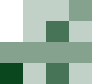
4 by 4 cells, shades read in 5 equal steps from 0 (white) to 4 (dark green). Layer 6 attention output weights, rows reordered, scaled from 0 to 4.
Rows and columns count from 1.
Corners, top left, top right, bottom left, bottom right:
0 2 4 1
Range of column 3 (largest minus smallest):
2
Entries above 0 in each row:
3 3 4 4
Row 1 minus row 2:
0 0 -2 1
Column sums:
6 5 9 6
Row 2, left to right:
0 1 3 1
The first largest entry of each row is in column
4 3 1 1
